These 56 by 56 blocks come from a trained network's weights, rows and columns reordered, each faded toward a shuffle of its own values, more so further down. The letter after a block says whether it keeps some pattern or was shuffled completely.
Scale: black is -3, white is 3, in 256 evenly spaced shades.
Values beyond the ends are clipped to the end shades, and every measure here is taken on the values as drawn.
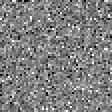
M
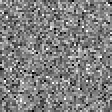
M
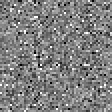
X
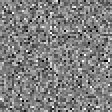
X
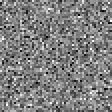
M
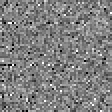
X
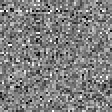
X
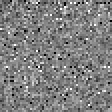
X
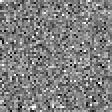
X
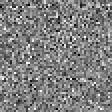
X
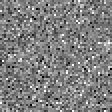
M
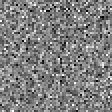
X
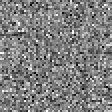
X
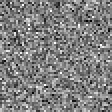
M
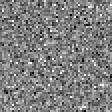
M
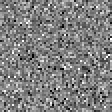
M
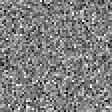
M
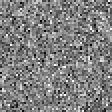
M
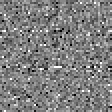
X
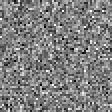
X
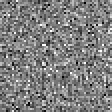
X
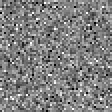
M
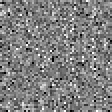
X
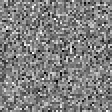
M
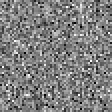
X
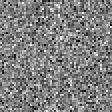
M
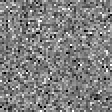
M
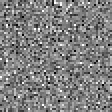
X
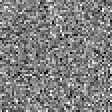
X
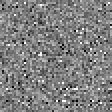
X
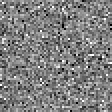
X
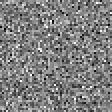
M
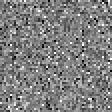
X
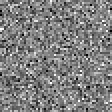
M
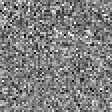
X
